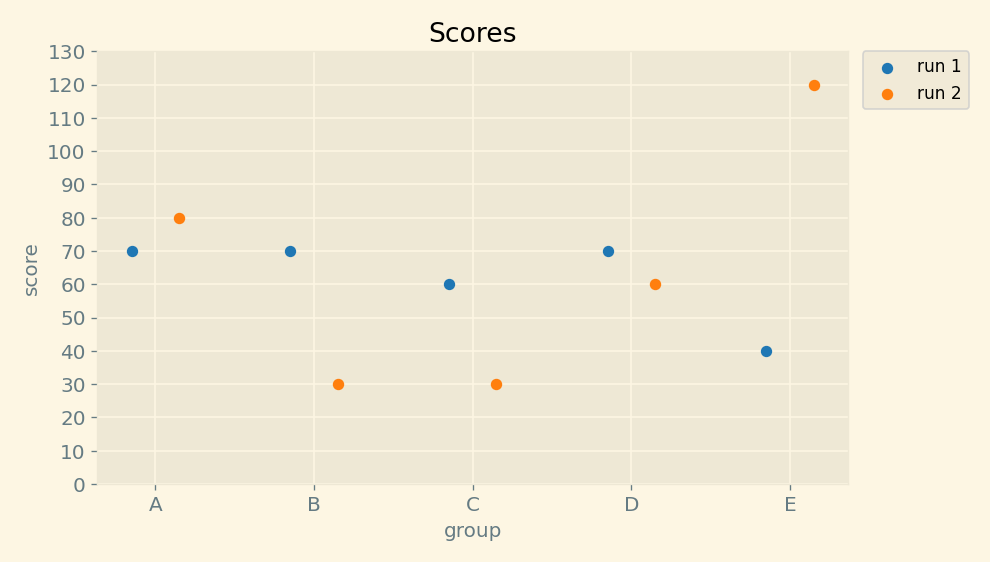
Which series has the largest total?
run 2
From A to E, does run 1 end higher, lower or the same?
lower
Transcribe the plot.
Title: Scores
x-axis: group, ticks A B C D E
y-axis: score, ticks 0 10 20 30 40 50 60 70 80 90 100 110 120 130
Legend: run 1, run 2
Values:
run 1: 70 70 60 70 40
run 2: 80 30 30 60 120
